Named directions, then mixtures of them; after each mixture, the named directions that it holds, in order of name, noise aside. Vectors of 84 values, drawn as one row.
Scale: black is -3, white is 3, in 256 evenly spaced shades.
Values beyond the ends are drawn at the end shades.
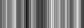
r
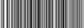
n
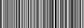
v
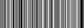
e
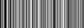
n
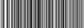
n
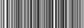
n, v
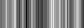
r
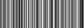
e, v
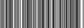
e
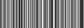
e, v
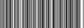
e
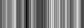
r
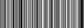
e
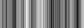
r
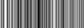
n, r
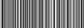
v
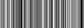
e, n
